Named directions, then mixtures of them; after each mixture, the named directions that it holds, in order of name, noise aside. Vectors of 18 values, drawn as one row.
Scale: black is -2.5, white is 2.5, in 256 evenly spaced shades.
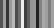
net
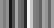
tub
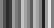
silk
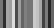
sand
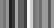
tub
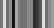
sand, silk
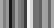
tub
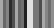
tub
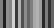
sand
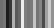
net, silk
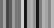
net, tub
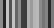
sand, tub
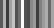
net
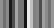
tub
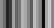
silk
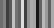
net, tub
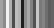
net, silk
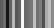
net, silk
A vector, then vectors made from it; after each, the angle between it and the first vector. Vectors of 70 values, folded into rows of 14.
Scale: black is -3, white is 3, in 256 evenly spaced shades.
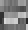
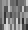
orthogonal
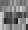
nearly opposite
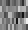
partly opposed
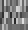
orthogonal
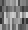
partly aligned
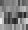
nearly opposite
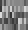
partly opposed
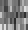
partly opposed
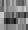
nearly opposite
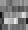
nearly parallel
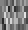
partly aligned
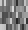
orthogonal
